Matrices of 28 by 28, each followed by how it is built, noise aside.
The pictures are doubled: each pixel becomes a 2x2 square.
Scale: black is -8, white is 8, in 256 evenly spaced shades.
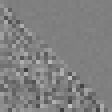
lower triangular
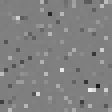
sparse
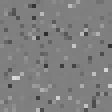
sparse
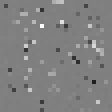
sparse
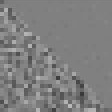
lower triangular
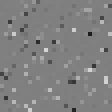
sparse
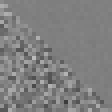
lower triangular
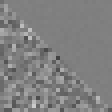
lower triangular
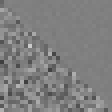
lower triangular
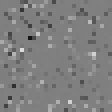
sparse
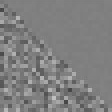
lower triangular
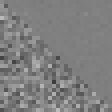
lower triangular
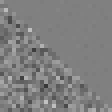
lower triangular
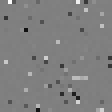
sparse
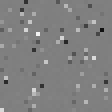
sparse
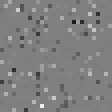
sparse
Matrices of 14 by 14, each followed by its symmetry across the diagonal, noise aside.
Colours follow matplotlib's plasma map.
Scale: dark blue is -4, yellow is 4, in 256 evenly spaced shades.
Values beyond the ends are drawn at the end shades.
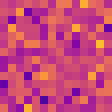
antisymmetric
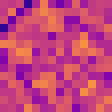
symmetric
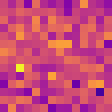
neither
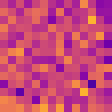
antisymmetric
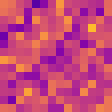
symmetric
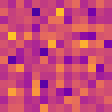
antisymmetric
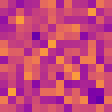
symmetric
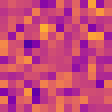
antisymmetric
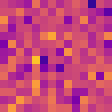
neither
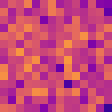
neither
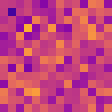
symmetric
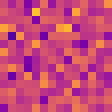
antisymmetric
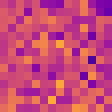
neither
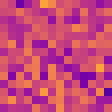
neither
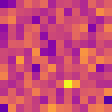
neither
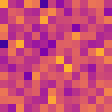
symmetric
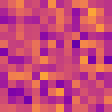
antisymmetric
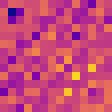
symmetric
